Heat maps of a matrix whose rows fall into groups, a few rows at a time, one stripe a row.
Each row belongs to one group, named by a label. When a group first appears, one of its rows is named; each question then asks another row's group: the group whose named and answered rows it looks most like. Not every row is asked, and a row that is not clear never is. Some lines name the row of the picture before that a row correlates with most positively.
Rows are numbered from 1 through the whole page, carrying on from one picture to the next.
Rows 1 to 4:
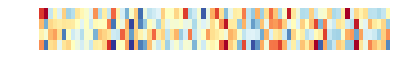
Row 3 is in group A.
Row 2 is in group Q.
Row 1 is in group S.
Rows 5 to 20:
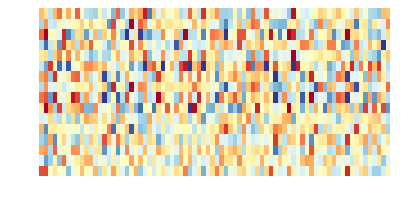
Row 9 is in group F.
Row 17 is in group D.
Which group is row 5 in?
F
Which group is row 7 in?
S
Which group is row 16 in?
Q
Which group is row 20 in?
S
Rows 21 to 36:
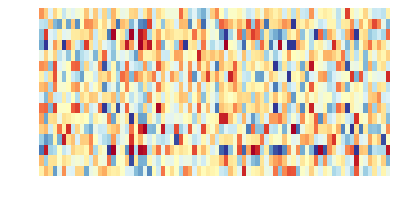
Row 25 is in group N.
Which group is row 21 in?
S
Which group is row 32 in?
F
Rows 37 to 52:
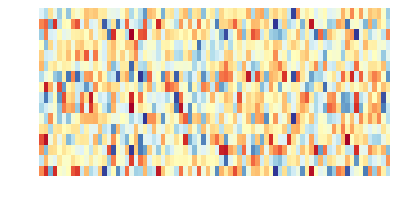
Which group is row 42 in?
Q
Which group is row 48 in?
F
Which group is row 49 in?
S
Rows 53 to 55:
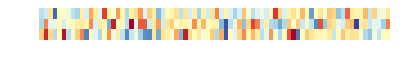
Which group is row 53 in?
D
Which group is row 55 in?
S
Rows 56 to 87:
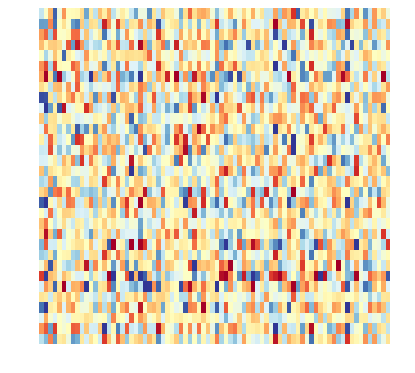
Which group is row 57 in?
D
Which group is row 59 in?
F
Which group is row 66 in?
Q
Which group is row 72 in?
D
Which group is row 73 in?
F
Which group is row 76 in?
S
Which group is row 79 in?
D
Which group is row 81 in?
Q
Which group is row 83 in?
F
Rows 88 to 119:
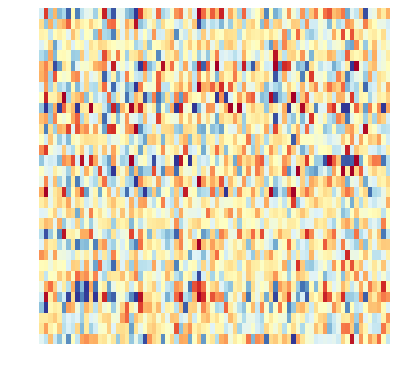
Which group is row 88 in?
N
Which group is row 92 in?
D
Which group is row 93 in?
S
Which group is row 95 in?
N
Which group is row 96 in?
S
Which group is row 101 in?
S
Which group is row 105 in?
S
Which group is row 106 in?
F
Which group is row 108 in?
A
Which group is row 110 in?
N
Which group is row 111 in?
S
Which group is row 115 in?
N
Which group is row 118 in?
A
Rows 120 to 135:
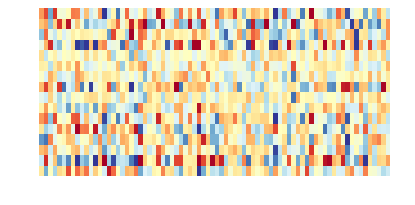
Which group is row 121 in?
F
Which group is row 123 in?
N
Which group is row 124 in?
Q
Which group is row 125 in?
F
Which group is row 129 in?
N
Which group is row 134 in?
N
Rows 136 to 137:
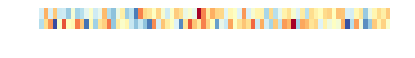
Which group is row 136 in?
N
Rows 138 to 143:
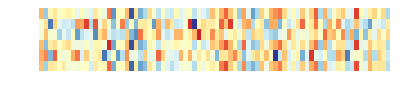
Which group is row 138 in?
Q
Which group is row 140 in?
N
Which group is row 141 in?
Q
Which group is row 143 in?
Q
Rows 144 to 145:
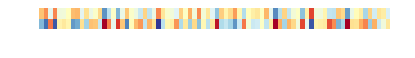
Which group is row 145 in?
D
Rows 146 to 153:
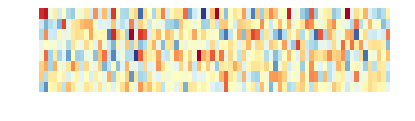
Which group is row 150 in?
N
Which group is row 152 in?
Q
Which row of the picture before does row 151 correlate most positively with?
144
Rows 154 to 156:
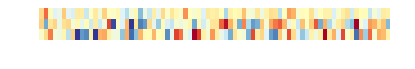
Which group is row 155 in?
Q
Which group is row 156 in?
N
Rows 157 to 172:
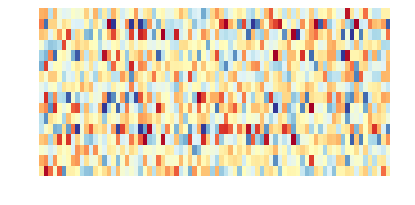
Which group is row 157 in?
S
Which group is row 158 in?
Q
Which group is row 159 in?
F
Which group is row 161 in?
D
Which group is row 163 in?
A
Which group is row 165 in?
N
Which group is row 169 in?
F
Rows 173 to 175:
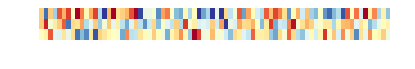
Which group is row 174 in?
S
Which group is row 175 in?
N
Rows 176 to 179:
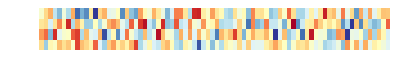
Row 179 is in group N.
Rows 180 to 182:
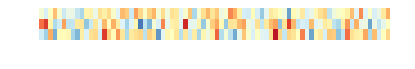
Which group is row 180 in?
A
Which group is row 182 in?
D
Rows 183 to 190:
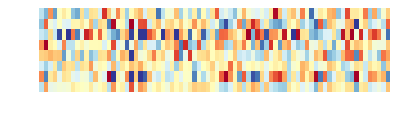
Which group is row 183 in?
D
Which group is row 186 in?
S
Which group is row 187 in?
A
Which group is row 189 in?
Q
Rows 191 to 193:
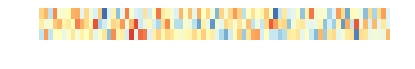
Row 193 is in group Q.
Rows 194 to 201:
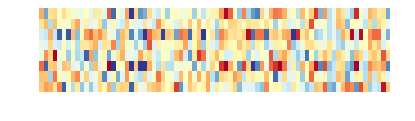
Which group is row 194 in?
Q
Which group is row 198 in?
N
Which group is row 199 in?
Q
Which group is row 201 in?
A
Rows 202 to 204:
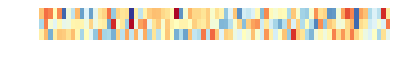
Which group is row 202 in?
A
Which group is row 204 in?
F
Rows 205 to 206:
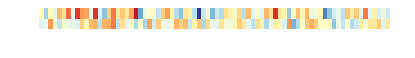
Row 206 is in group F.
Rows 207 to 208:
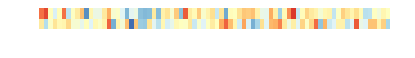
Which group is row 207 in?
S
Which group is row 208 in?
Q
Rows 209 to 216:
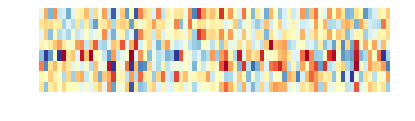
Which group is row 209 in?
N
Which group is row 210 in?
A
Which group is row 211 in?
N
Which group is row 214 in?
Q
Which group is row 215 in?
F
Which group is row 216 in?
Q
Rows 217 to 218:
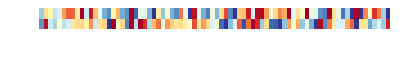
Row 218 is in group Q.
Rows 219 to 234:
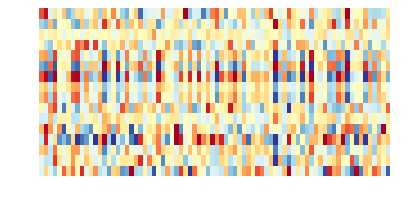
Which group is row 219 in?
S
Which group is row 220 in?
D
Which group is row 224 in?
D
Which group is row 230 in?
A
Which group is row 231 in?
N
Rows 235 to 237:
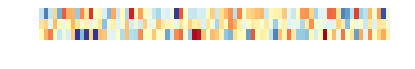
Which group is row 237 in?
N
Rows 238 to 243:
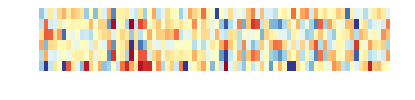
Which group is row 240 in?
A
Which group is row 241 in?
Q
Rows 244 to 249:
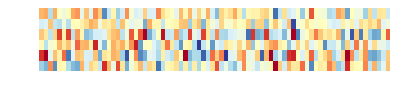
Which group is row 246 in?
F
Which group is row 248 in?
S
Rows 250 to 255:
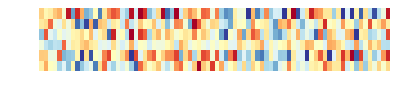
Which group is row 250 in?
F
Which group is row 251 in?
N
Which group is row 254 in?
A
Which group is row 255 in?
N
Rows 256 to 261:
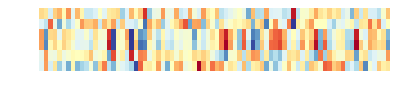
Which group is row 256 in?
F
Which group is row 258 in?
Q
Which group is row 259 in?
Q
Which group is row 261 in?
N
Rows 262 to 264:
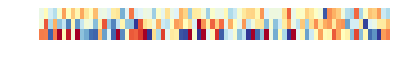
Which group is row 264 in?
F
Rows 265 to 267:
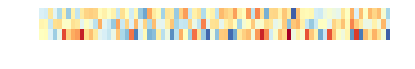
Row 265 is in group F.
